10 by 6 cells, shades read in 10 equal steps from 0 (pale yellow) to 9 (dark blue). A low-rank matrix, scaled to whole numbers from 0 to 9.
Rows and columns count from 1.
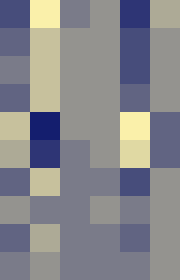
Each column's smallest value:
2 0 4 4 0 3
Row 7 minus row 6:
3 -6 0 1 6 -2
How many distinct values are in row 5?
5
